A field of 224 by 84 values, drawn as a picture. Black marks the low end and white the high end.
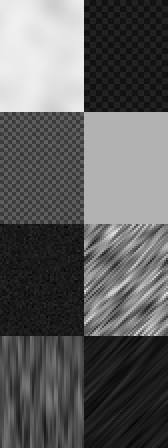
The table splits into 4 rows of 2 panels. Panel 1,1: very high, smooth, faint in contrast. Panel 1,2: very low, checkered, faint in contrast. Panel 2,1: low, checkered. Panel 2,2: high, flat. Panel 3,1: very low, fine-grained, faint in contrast. Panel 3,2: middling, slanting up to the right, strong in contrast. Panel 4,1: low, streaked downward. Panel 4,2: very low, slanting up to the right, faint in contrast.
